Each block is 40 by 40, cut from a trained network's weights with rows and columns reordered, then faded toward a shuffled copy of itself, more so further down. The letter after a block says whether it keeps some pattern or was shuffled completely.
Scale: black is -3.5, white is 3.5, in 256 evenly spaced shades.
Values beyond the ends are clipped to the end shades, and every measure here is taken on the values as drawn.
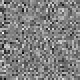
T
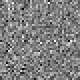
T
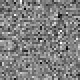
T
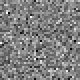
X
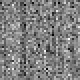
T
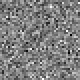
X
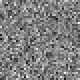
X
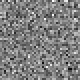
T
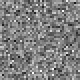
X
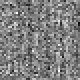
T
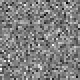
X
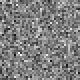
X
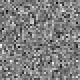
X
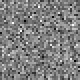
X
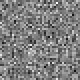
T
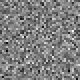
T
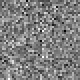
X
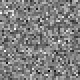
X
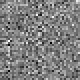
T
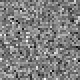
X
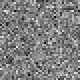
X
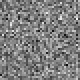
T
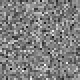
X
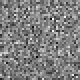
X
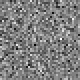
X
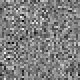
T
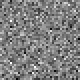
T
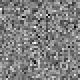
T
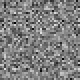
T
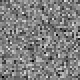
X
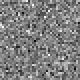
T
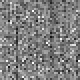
T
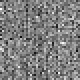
T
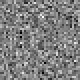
T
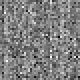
T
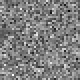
X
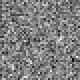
X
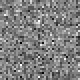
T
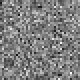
T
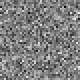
X
